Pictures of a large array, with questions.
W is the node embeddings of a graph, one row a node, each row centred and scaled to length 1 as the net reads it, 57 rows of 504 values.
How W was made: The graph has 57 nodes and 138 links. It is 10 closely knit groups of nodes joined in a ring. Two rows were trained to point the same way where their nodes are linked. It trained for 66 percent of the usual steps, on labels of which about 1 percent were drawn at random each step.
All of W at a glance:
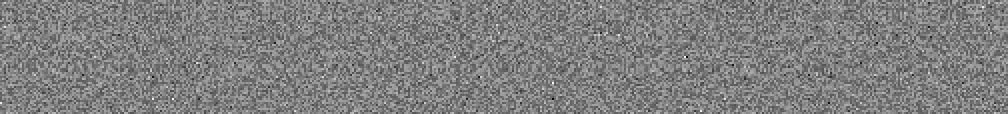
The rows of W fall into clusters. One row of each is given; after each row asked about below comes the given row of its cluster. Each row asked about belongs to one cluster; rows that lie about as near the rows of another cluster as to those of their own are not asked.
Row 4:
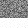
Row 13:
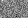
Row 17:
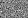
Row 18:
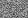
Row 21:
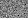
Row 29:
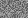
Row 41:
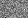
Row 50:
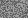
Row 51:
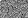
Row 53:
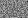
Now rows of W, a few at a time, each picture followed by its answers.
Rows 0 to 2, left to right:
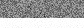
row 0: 50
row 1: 13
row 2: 41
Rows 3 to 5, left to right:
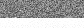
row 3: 53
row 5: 41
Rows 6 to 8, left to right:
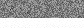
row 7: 13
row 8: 50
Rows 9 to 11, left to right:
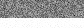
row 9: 41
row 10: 29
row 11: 21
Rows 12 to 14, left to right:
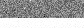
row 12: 53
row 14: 29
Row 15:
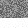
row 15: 13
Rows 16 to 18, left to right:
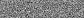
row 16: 53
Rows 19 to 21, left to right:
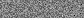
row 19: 18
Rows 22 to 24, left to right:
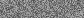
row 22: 13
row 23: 4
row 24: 21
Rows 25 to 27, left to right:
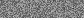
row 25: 50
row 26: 18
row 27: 51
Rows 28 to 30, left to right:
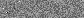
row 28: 53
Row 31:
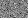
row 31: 51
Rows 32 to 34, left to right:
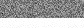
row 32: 41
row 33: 41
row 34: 29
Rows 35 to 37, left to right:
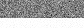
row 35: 29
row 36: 13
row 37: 17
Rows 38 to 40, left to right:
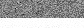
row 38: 18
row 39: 53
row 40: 50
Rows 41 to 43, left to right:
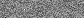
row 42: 53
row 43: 29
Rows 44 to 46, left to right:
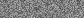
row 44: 4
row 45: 51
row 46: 4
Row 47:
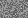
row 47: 18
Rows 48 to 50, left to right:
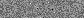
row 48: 13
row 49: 41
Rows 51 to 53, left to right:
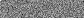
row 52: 17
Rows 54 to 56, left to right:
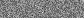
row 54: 50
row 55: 17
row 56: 29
